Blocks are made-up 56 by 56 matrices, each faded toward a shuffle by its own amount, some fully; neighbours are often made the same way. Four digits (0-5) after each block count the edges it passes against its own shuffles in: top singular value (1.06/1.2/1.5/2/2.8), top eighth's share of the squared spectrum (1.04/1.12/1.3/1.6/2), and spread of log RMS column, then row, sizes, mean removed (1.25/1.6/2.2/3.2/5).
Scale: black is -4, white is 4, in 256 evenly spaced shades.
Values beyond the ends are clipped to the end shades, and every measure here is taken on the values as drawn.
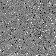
0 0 0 0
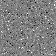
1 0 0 0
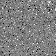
1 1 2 0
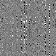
3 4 3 1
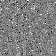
3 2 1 0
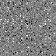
4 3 2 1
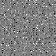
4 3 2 1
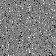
3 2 1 0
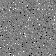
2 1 0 0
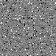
3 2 0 1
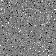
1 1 0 0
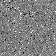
1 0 0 0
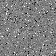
0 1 0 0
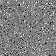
0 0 0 0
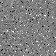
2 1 0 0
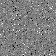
2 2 0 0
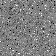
0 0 0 0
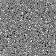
0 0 1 0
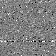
3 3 0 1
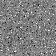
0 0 0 0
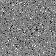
1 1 0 0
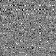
3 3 1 2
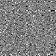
3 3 1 2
